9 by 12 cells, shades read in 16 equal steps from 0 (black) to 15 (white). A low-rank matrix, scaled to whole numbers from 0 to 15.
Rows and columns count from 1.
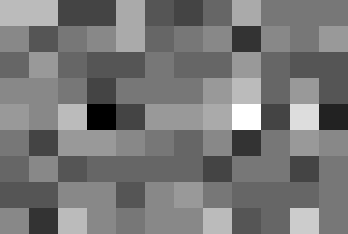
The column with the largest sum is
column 11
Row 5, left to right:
9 8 11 0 4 9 9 10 15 4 13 2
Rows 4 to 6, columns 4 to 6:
4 7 7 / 0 4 9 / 9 8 7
